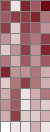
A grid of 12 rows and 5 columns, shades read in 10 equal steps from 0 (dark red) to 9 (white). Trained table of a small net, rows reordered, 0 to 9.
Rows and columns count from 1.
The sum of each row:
14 12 19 21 20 21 21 23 27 29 28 39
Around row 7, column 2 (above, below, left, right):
6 4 1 5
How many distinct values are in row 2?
4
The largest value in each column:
9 8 8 7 8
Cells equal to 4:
7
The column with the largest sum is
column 2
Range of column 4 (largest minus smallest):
6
